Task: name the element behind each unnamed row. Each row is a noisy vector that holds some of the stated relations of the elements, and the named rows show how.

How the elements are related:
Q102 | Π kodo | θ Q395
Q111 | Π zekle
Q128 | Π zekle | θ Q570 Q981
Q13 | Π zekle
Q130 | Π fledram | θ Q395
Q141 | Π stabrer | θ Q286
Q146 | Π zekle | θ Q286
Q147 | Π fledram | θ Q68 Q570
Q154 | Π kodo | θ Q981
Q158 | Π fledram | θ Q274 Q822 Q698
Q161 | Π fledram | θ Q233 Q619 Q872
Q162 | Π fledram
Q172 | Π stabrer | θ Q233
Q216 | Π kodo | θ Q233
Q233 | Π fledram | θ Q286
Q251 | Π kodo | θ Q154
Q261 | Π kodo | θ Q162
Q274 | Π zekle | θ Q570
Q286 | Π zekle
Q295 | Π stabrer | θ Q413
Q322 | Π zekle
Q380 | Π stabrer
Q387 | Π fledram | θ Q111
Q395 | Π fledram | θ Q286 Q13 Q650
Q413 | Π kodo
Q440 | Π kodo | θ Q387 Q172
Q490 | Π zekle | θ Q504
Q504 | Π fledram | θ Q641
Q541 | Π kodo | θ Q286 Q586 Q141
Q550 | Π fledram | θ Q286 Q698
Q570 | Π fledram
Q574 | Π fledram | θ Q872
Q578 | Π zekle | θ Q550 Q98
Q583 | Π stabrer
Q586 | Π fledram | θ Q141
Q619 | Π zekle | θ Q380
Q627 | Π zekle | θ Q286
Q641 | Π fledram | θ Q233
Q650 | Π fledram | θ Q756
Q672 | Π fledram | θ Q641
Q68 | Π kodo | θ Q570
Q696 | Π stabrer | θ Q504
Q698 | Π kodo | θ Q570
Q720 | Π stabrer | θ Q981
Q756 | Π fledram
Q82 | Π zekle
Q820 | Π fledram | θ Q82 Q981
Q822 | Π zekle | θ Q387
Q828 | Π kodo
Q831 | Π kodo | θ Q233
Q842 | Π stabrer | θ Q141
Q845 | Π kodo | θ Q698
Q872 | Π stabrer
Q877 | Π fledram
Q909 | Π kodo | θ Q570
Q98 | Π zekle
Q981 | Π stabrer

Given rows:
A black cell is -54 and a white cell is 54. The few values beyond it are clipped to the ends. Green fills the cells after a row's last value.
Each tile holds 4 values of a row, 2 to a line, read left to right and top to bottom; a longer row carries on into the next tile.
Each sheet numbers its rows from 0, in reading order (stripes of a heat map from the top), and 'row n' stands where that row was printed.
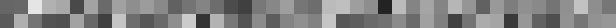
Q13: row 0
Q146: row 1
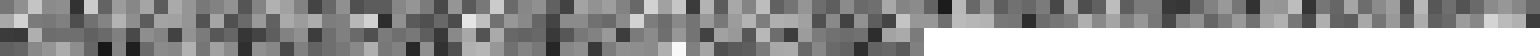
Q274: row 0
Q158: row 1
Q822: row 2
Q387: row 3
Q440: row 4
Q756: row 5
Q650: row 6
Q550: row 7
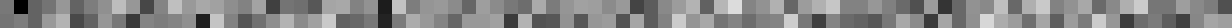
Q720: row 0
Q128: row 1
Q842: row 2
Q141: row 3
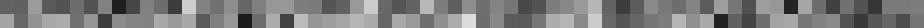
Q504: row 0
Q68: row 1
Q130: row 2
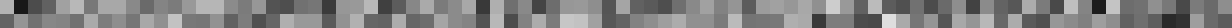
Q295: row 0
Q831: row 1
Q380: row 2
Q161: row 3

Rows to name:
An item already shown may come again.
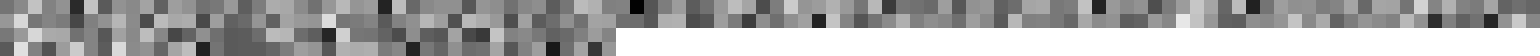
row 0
Q274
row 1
Q274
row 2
Q720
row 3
Q541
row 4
Q172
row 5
Q286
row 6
Q641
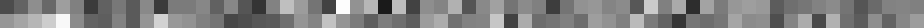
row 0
Q570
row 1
Q111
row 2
Q322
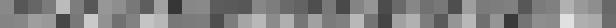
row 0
Q261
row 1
Q251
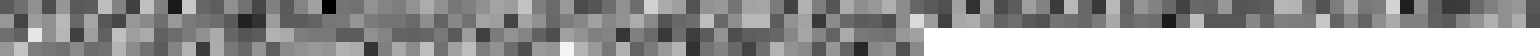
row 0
Q161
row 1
Q583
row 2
Q490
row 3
Q574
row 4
Q102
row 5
Q98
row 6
Q413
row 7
Q820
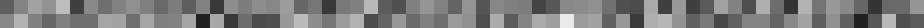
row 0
Q82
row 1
Q828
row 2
Q574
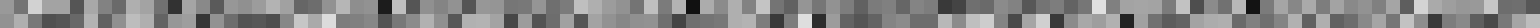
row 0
Q490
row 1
Q274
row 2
Q619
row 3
Q981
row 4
Q696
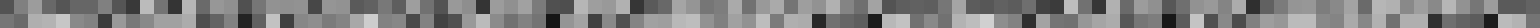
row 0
Q233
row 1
Q586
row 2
Q872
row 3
Q233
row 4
Q872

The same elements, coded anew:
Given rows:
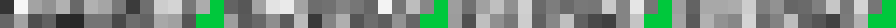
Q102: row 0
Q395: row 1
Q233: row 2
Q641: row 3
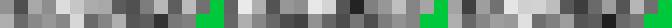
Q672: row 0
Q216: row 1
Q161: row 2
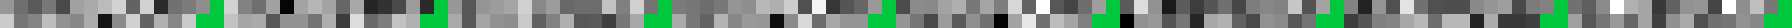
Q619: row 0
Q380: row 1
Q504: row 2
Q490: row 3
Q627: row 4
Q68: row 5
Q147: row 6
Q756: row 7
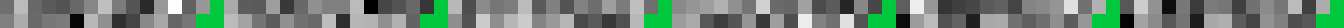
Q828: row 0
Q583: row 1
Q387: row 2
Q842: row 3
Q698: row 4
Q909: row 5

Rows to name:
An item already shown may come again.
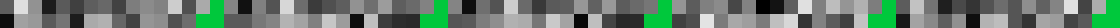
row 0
Q68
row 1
Q820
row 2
Q820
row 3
Q570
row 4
Q154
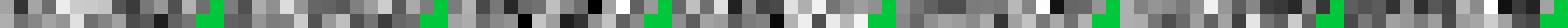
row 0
Q161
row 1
Q550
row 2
Q413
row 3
Q286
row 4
Q822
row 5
Q696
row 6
Q128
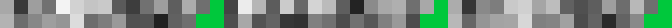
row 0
Q161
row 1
Q541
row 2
Q574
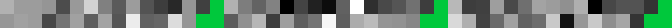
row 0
Q172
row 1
Q981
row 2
Q295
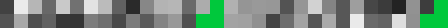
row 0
Q541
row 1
Q172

